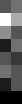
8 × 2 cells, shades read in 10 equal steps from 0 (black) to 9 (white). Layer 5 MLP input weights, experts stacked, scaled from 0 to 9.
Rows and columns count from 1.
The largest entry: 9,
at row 2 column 1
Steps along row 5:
down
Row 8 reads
0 0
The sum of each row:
7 15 8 5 5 7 4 0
